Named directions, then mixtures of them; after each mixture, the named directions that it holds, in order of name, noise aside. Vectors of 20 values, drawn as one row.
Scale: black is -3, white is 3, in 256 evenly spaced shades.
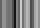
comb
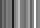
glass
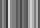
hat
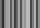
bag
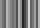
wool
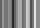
comb, glass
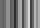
bag, comb, wool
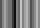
comb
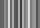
bag, hat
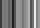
comb, glass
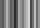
bag, comb, wool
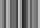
wool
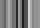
hat, wool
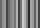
wool
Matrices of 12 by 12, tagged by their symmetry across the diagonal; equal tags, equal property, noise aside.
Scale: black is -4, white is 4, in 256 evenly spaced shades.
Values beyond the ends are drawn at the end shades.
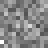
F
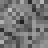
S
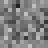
F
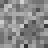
S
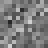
S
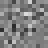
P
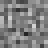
P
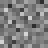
P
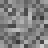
S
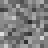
F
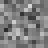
P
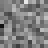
P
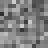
P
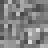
F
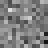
F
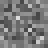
S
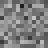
F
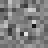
P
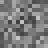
S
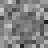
S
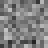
F
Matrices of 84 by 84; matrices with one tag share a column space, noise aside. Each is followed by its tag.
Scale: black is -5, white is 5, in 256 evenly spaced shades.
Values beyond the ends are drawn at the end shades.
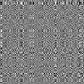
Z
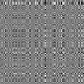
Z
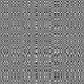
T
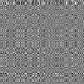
Z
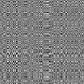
T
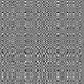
T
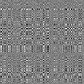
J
